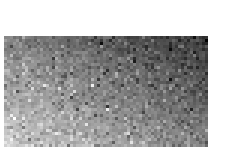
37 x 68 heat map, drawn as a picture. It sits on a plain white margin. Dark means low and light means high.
The top right is the ninth with the lowest average. No regular stripes run through it. Values rise toward the bottom left. No single row or column stands out from its neighbours.
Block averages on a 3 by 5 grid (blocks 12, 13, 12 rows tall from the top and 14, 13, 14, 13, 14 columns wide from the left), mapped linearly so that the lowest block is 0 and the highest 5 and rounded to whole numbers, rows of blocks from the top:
32110
43321
54432
